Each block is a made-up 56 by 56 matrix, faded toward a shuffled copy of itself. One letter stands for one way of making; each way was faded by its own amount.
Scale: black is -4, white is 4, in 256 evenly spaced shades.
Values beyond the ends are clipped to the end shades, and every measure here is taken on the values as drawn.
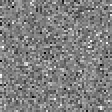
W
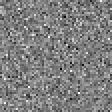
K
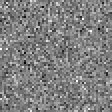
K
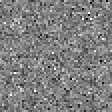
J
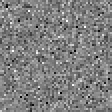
J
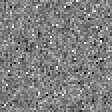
J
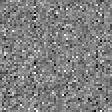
W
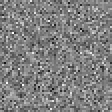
K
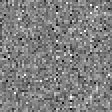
W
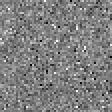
J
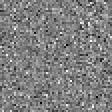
W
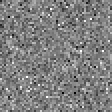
J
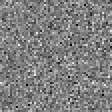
W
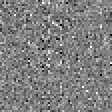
W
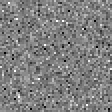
J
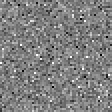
J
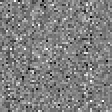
W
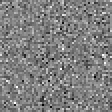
W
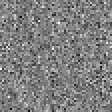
W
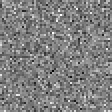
K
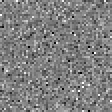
J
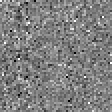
W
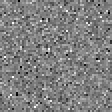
J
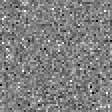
J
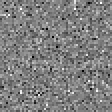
J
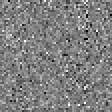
W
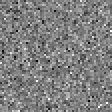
K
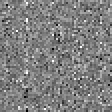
W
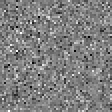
W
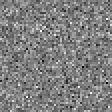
K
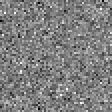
K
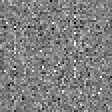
W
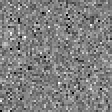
W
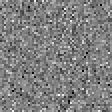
W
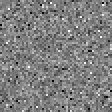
J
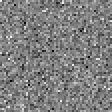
K
